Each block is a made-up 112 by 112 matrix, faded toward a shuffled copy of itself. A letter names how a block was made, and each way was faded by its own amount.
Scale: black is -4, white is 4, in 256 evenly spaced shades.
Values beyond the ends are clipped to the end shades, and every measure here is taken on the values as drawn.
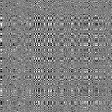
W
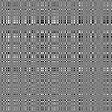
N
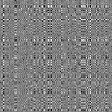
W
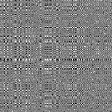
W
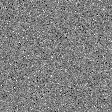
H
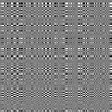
N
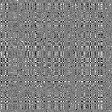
W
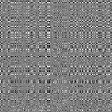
W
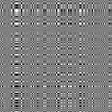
N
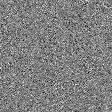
H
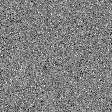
H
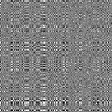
W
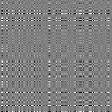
N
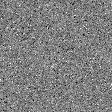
H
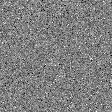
H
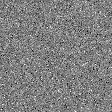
H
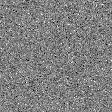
H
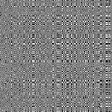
W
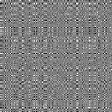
W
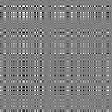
N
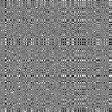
W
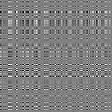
N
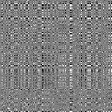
W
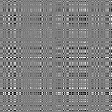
N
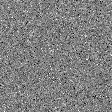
H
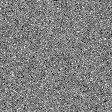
H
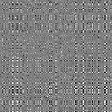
W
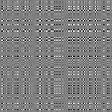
N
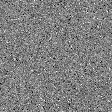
H
